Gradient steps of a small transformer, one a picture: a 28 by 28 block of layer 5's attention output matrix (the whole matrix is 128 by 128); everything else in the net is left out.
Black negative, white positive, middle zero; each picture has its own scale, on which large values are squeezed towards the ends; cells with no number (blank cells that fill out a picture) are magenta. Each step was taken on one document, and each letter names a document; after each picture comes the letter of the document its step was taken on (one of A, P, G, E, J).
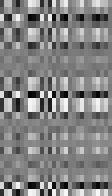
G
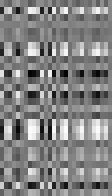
G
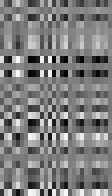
G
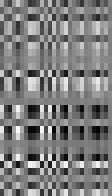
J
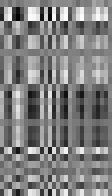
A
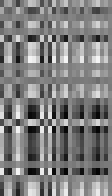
J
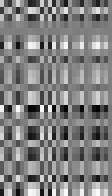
J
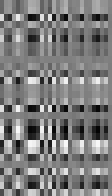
J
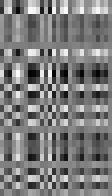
G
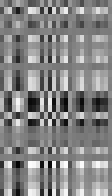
A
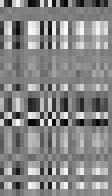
A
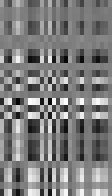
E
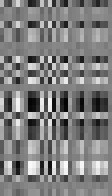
A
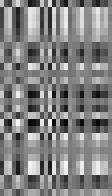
A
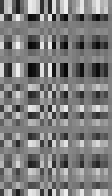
G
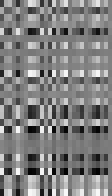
J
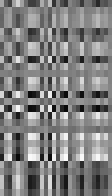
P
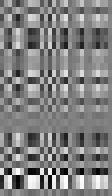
E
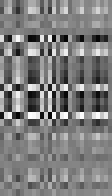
P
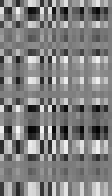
J
